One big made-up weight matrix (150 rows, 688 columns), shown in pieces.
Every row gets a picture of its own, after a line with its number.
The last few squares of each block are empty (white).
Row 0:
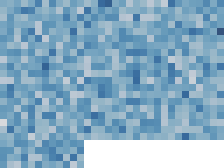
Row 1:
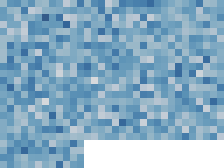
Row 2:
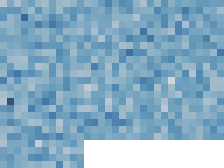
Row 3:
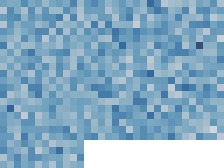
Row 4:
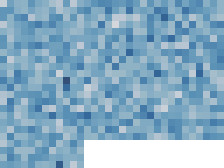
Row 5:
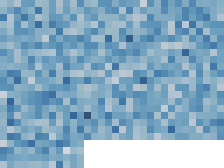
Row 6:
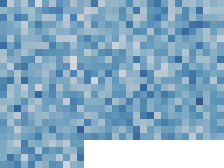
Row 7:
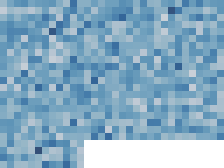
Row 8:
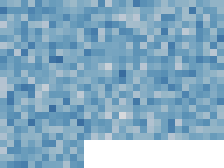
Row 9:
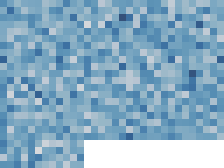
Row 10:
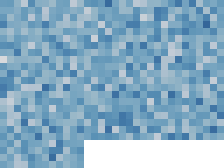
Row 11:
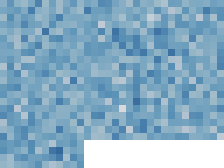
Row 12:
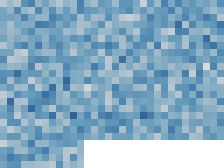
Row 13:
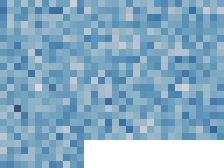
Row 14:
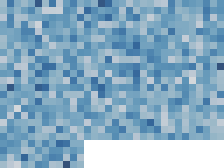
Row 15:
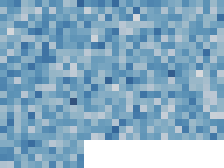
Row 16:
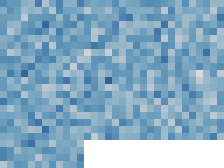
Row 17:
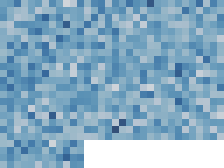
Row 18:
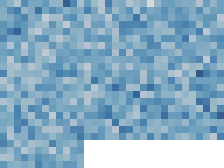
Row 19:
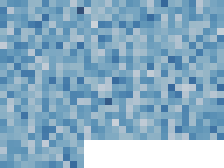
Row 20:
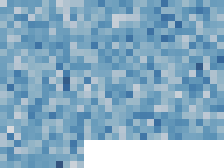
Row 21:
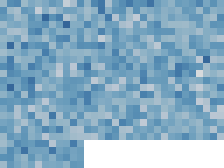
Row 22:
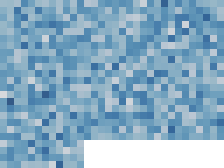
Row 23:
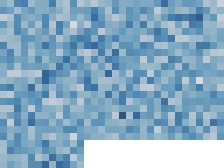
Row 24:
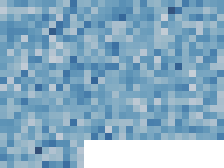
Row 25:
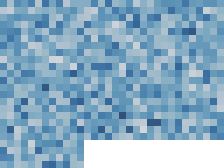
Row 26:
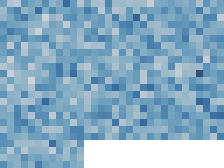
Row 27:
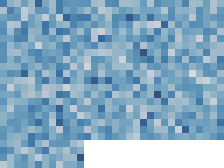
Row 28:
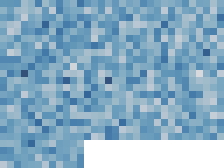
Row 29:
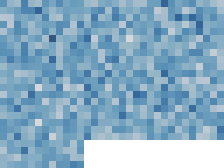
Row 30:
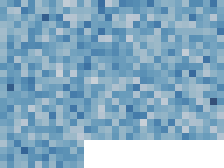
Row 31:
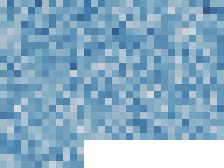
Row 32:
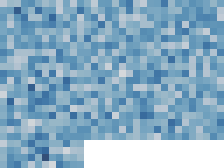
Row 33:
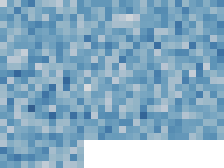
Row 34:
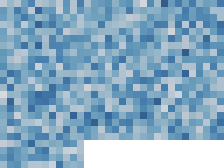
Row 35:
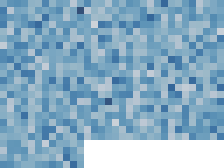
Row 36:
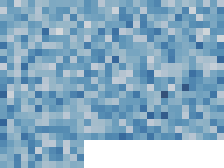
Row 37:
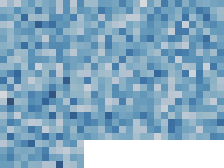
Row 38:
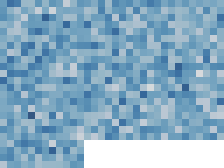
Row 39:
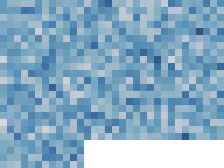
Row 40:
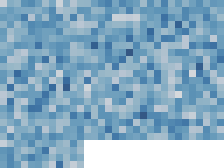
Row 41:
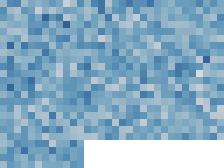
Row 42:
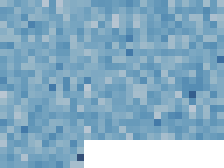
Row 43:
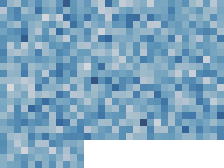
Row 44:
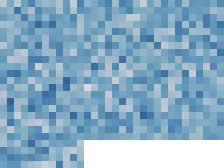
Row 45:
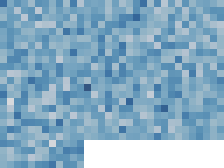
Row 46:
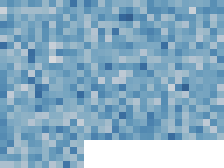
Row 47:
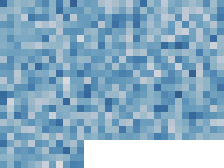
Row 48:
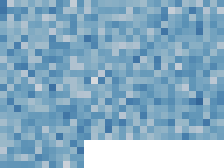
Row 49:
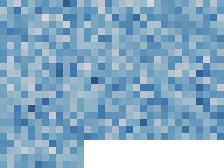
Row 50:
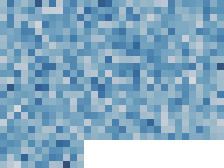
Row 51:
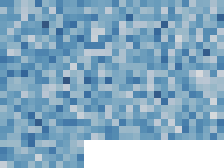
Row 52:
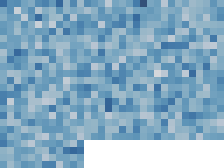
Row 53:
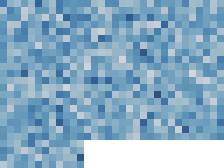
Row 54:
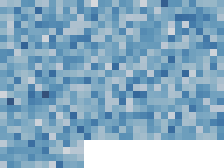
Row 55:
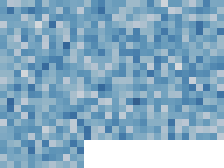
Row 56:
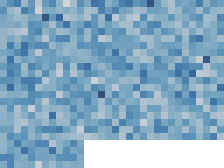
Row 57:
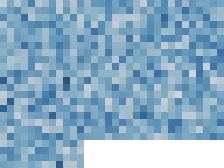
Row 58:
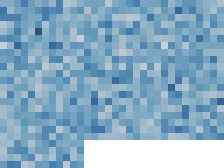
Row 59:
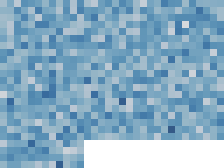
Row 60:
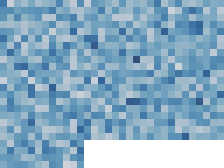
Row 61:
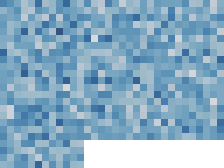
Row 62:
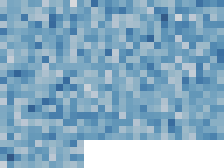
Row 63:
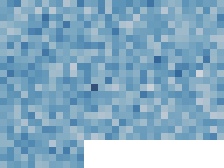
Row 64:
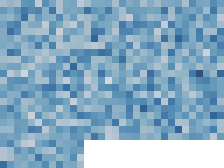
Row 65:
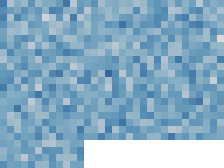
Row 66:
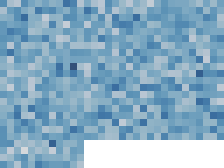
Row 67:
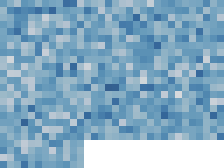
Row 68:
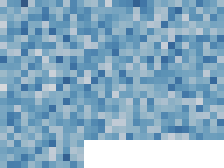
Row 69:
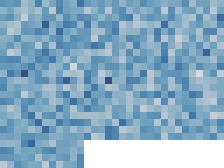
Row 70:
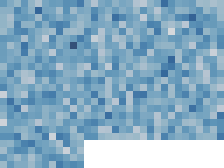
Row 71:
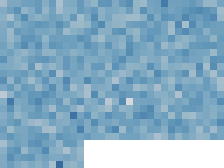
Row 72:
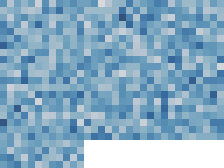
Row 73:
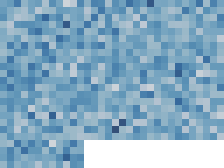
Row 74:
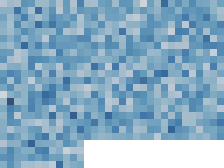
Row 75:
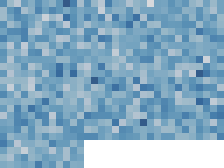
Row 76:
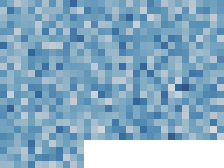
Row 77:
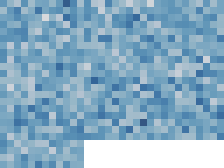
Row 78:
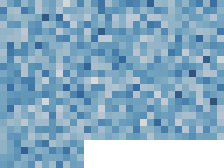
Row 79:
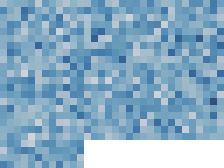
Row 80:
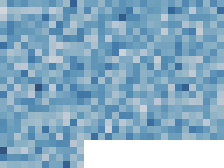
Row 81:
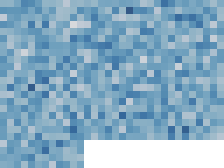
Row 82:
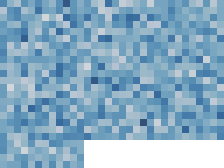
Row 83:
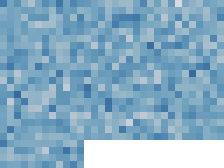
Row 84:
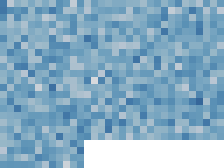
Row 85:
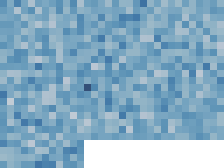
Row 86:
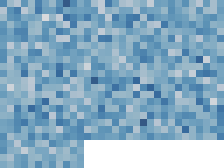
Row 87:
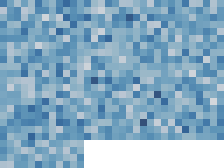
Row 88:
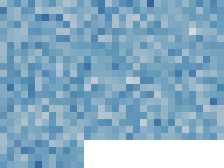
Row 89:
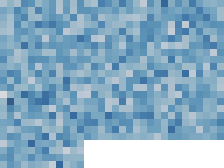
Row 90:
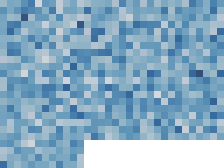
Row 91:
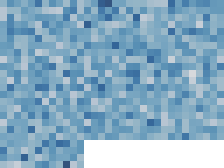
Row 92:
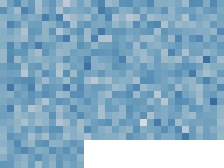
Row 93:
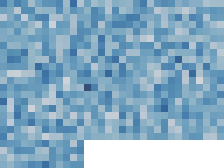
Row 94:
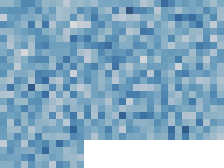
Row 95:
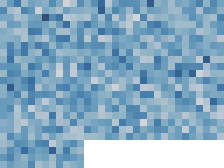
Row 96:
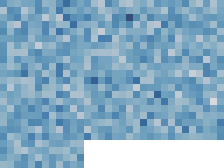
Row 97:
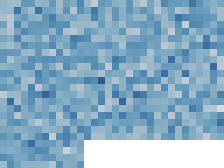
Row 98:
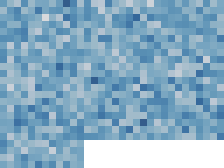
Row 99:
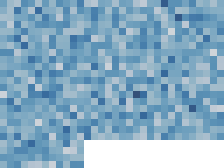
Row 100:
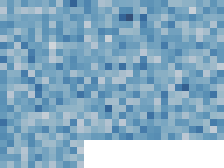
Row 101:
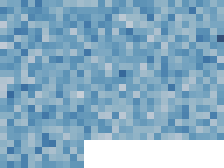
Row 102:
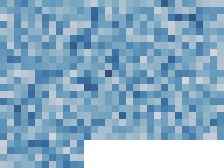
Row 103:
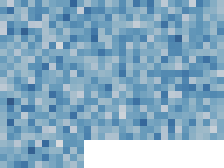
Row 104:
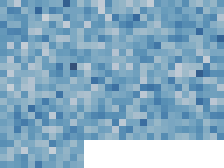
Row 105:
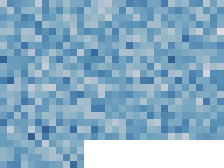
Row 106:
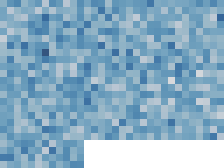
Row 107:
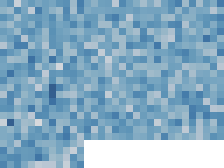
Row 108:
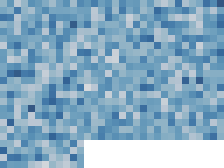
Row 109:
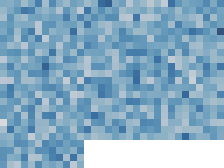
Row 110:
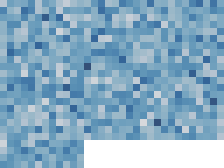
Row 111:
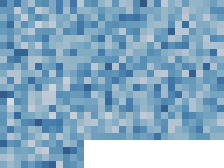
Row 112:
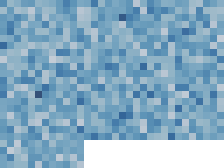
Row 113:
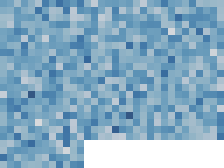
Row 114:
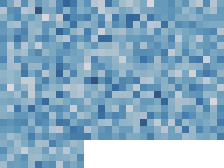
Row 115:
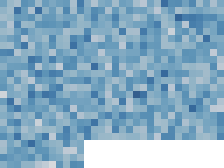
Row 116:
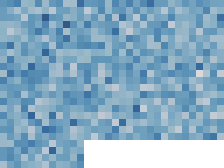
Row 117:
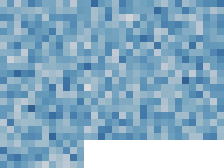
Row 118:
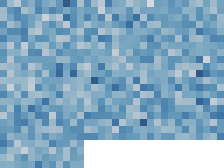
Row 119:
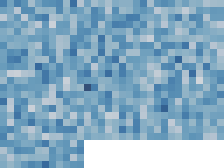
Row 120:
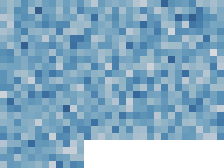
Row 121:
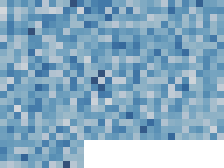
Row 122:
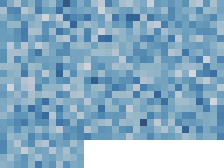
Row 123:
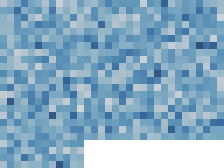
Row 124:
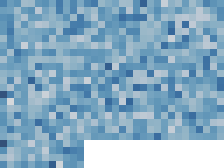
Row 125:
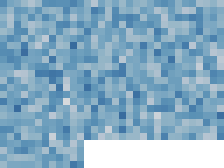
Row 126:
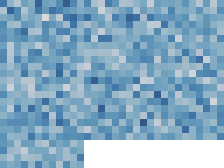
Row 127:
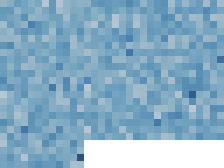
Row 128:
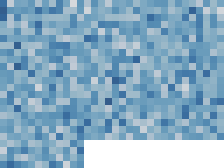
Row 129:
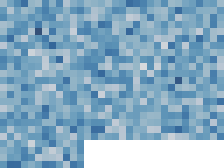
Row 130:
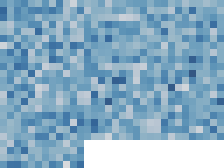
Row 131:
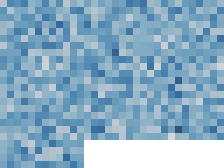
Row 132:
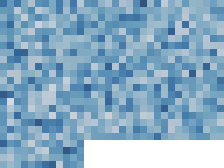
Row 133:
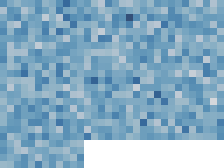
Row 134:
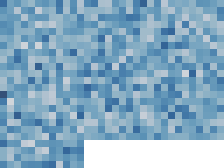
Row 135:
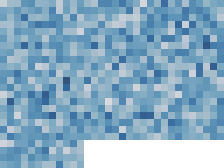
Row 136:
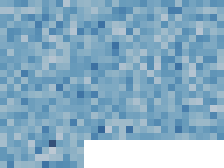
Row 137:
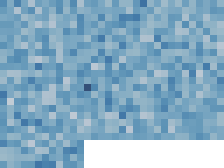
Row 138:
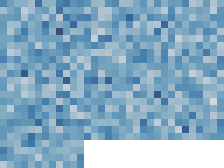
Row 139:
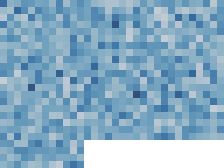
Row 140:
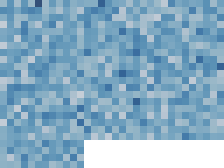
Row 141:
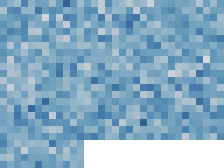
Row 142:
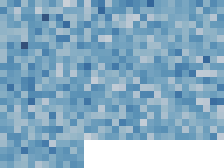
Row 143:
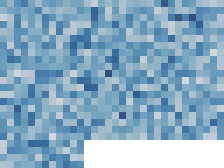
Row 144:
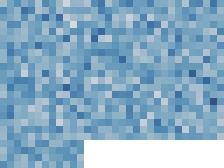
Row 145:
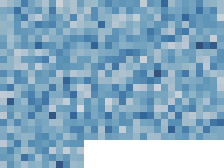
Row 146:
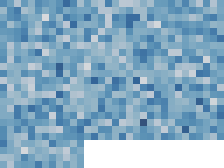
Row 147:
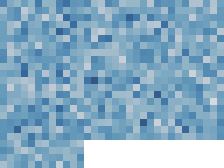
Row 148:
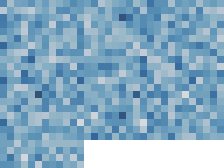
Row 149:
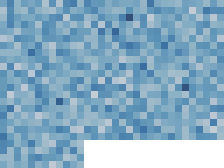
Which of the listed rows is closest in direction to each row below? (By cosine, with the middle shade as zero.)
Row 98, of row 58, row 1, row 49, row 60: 49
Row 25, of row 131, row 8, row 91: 91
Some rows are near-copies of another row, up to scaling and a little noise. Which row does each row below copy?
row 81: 94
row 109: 0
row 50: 14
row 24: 7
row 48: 84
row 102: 143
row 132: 111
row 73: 17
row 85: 137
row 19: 35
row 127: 42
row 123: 145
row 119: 93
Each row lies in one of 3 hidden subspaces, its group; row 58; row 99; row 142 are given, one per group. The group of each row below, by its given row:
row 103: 58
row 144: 142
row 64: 142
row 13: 58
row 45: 99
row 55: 58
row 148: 58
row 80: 58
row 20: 99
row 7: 58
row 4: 99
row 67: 142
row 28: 142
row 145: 99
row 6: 58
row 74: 99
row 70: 99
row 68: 58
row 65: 58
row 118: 142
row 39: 58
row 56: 142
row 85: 99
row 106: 142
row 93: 99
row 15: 142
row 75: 142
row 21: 142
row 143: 99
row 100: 58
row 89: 99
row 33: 99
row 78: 142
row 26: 142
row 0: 58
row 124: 99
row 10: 58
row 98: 142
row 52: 99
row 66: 142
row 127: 99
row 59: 99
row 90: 142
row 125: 99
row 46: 58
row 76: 58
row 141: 142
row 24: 58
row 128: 58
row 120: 99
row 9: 58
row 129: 58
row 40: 99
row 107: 99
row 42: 99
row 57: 99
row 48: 58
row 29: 99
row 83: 99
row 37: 99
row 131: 58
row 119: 99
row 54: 99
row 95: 142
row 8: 58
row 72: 58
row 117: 99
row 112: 58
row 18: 142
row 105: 58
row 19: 58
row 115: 99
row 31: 58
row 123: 99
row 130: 58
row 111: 99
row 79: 142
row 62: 99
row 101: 58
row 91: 58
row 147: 142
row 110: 142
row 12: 99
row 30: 142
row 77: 142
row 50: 58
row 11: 58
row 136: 58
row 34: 99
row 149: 58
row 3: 58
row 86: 142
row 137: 99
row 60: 58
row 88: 142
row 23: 99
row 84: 58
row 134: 99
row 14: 58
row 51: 142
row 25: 58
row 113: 99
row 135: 99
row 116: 142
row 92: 142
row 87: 142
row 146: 142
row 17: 142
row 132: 99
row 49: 142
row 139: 99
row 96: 142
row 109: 58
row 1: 142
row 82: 142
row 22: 99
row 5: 99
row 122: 142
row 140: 58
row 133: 142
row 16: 142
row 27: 142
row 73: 142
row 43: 142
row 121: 58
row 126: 142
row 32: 99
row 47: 99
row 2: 99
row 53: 142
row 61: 142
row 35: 58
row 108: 99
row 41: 142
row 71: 99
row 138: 142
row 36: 58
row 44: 99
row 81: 99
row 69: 142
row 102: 99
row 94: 99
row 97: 99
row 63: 142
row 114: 142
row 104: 142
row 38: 142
